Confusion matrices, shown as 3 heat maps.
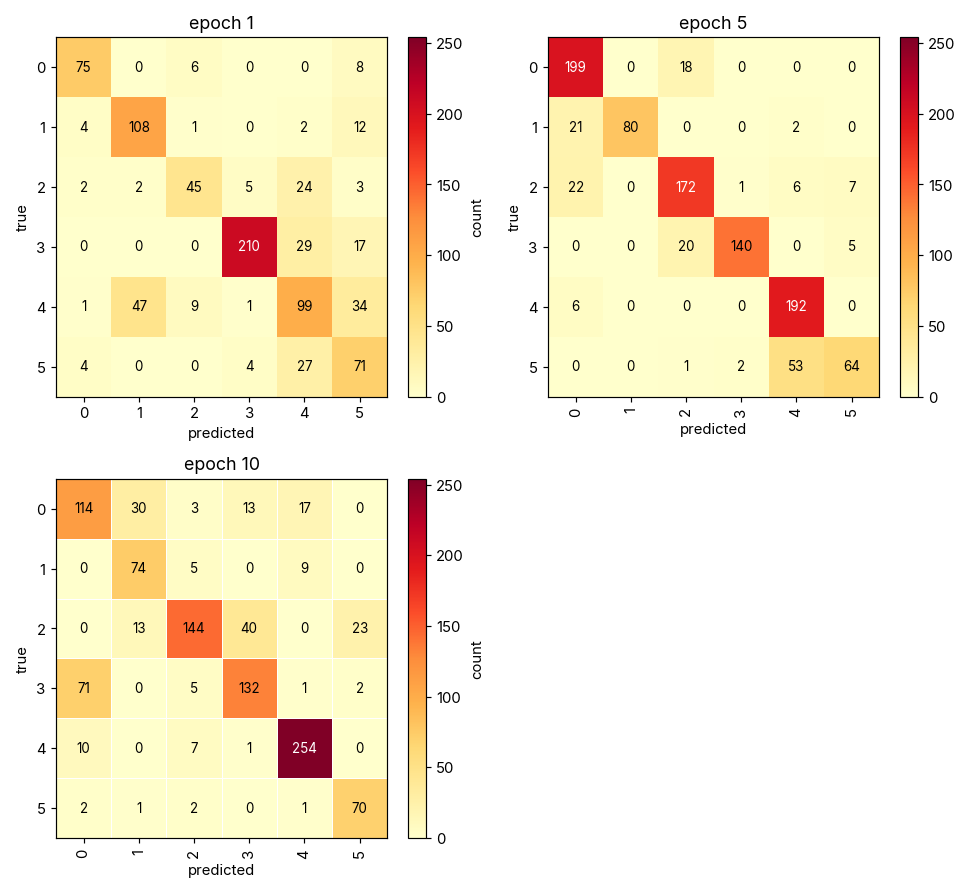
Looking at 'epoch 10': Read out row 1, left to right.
0 74 5 0 9 0
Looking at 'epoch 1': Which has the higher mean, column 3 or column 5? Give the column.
3
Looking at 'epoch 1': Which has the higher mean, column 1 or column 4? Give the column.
4
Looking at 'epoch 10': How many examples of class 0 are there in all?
177
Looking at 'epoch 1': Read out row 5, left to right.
4 0 0 4 27 71
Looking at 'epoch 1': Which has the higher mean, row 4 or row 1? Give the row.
4
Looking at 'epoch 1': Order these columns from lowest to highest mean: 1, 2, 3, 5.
2, 5, 1, 3
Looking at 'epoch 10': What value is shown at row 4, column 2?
7
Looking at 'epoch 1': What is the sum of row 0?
89
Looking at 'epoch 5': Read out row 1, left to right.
21 80 0 0 2 0
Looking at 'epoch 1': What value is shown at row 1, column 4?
2
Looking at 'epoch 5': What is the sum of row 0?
217
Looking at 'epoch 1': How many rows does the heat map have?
6
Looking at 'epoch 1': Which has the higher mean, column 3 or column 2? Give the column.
3
